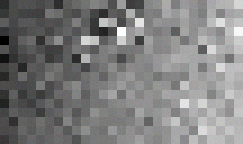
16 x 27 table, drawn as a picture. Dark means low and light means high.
Roughest part: top middle. Slope: up to the right. Odd patch: rougher, in the top middle.
